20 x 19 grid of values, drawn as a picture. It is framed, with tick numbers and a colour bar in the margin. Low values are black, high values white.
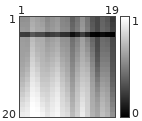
Ninth with the lowest average: top right. Slope: up to the bottom left. Ninth with the highest average: bottom left. Odd lines: row 4.
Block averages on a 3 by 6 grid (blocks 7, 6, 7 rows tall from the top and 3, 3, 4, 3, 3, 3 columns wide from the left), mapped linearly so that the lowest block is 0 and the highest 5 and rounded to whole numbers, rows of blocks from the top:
222100
444321
555433
